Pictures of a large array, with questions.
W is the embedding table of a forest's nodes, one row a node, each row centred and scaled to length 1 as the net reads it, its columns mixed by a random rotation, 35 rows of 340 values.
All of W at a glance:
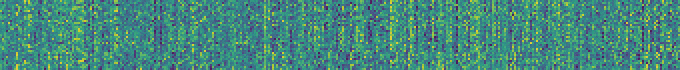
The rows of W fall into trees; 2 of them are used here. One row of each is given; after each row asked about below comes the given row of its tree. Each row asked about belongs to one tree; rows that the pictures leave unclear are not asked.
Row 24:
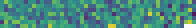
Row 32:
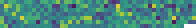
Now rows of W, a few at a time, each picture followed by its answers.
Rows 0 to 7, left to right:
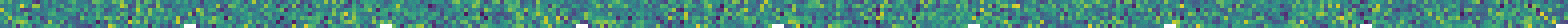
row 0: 24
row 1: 24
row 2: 32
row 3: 24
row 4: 24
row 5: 24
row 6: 32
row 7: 32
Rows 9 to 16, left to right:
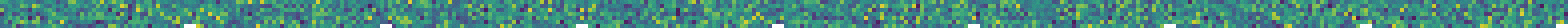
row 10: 32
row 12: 32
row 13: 24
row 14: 24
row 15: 24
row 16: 24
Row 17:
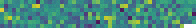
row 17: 24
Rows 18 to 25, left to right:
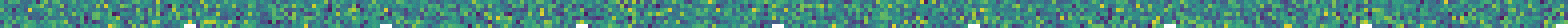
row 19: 24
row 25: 24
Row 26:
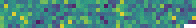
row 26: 32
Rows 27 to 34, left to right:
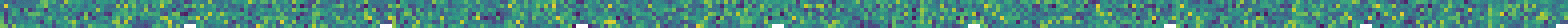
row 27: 32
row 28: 32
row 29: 32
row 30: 24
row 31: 24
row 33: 32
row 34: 32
